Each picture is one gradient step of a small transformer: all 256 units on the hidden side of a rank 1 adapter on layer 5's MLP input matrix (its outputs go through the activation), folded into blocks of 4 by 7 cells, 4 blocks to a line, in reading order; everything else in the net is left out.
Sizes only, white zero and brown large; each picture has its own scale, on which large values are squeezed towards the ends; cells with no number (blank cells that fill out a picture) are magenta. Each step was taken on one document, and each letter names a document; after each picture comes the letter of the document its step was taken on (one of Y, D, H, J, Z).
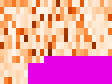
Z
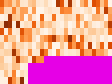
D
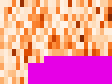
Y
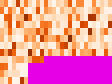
D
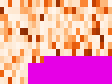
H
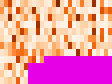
H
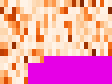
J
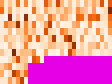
H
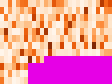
Z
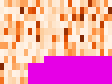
Z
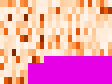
H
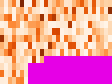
H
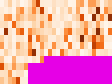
Z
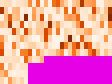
D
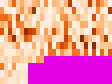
Z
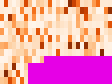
J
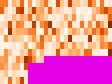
D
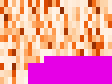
Y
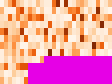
Z
